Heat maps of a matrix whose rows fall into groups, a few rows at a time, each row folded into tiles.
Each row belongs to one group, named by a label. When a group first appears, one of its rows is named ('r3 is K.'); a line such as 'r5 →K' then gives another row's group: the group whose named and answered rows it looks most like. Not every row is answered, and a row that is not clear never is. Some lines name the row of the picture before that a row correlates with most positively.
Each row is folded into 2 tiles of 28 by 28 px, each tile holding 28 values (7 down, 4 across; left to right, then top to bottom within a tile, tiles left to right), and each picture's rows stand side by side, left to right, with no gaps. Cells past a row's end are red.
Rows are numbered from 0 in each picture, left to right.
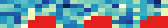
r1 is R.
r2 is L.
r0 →L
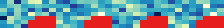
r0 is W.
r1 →R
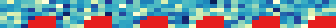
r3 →L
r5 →L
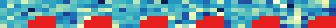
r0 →W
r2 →W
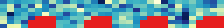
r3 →L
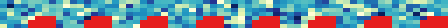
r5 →L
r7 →W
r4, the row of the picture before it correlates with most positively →2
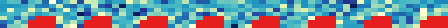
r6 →R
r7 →L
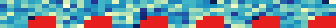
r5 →L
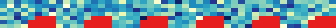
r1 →W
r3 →L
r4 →W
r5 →R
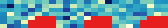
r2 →R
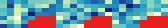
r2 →R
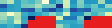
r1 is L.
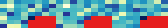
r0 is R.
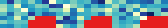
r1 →L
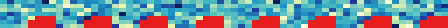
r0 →L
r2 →R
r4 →W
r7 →R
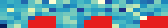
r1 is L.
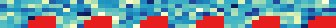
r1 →R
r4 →R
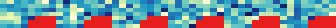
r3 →W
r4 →R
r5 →L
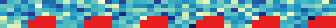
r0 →R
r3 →W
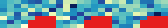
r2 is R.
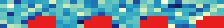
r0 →R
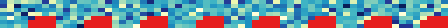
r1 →W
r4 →W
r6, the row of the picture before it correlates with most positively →3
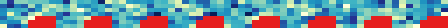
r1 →L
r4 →R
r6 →L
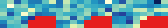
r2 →L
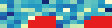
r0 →L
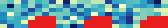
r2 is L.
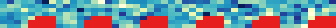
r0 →L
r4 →R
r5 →L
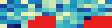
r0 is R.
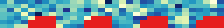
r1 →W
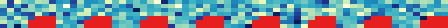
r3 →R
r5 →L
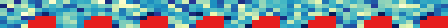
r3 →R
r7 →R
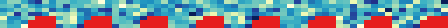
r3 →R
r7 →W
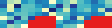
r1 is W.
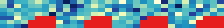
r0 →W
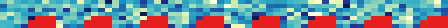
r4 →R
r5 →W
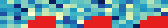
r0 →L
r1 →L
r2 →W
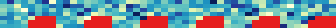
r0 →L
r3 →L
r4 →R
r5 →R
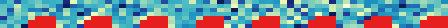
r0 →W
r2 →R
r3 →W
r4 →W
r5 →W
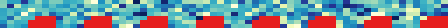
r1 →W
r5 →R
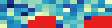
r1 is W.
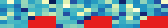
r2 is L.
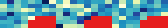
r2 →W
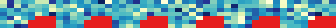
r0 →W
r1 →L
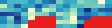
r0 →L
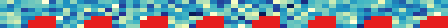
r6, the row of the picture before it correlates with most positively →1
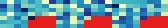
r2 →L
